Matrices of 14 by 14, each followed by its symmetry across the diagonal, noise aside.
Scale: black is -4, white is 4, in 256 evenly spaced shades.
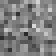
antisymmetric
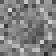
symmetric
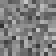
antisymmetric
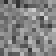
neither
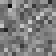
neither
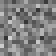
antisymmetric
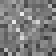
symmetric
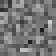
symmetric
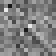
antisymmetric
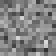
neither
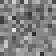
neither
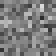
neither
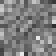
symmetric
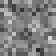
antisymmetric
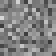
symmetric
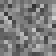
neither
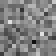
antisymmetric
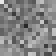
symmetric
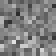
neither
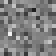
antisymmetric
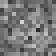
symmetric
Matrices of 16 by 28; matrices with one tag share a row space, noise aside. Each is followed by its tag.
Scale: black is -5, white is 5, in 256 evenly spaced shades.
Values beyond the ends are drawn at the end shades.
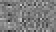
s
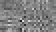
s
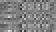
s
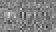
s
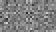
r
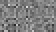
r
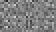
r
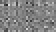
r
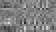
s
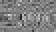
s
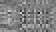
s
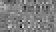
s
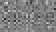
r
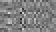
s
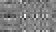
s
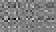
r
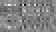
s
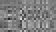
s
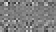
r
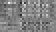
s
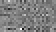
s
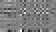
s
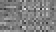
s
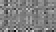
r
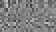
r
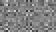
r
